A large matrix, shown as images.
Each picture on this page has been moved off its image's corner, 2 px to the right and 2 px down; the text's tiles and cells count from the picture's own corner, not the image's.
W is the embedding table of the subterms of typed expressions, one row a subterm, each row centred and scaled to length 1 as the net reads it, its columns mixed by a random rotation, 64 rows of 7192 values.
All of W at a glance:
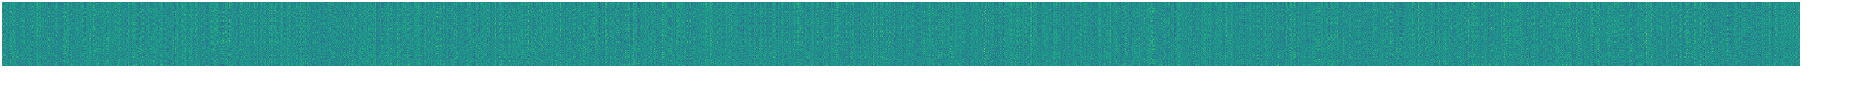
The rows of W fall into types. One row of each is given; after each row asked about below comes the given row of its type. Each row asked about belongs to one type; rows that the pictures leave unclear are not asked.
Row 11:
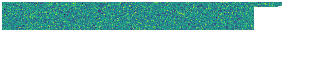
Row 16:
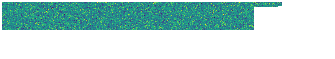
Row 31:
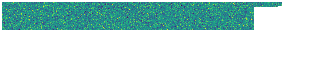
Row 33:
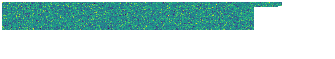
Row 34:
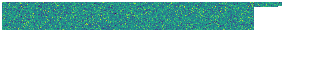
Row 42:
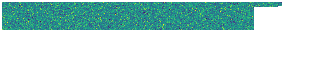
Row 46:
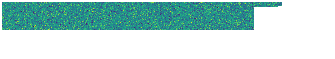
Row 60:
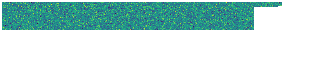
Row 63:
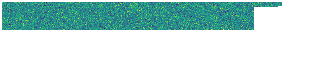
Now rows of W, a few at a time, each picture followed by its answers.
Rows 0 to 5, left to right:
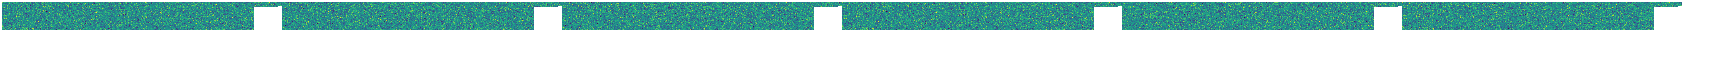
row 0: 33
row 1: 60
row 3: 33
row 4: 11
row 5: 33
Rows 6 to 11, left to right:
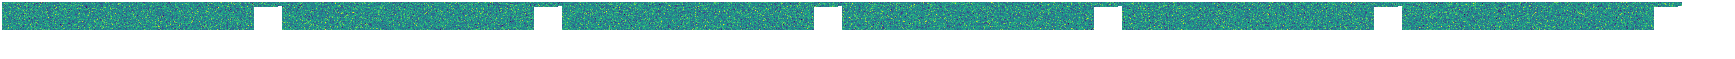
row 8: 42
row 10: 31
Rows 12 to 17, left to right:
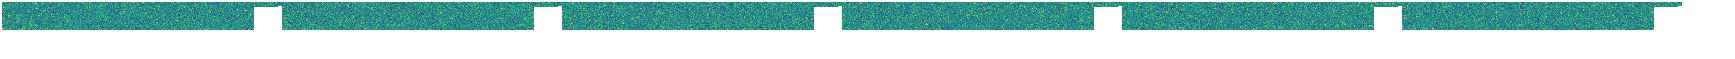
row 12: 46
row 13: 42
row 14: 31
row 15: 34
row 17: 33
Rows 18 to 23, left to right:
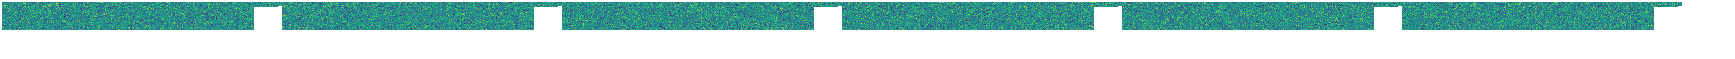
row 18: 60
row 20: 63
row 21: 16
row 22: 34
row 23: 11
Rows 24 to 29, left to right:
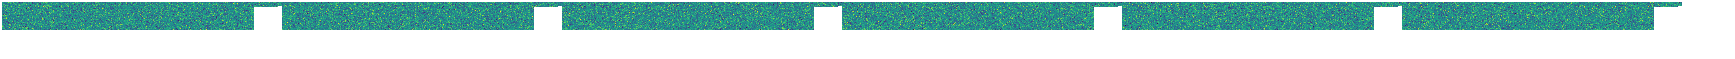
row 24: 33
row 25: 42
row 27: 42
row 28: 60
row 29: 34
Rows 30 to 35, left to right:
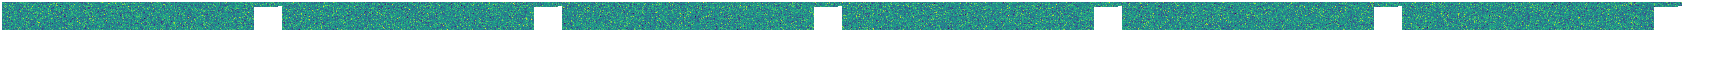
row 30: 60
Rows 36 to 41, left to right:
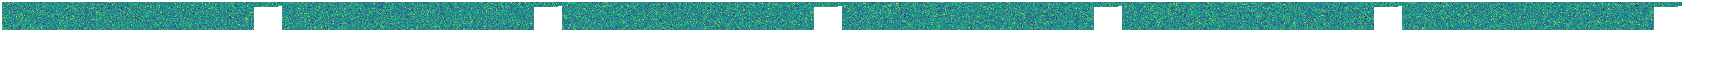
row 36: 31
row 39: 60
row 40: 60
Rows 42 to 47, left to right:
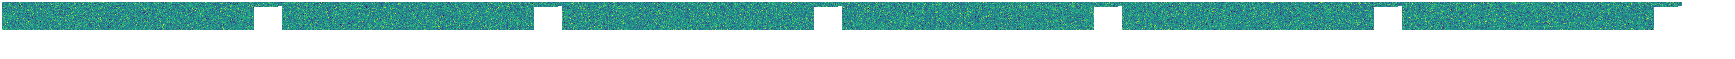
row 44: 31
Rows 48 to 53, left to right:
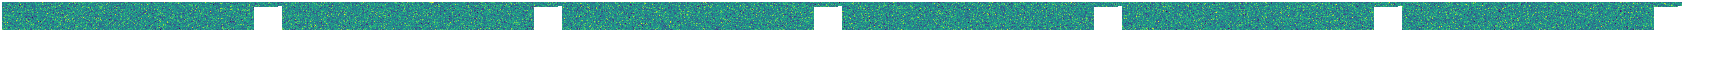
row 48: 42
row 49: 46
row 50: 34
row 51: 31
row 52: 33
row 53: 11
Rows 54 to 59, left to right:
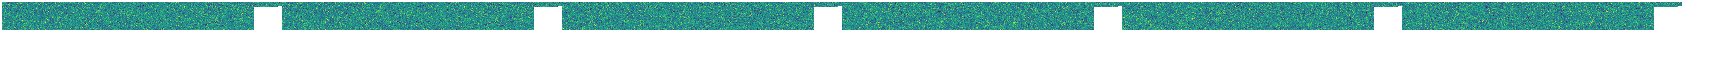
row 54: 34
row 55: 34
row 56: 46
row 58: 31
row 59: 16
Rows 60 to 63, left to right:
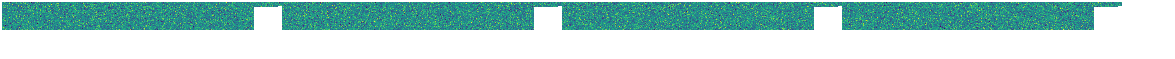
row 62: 11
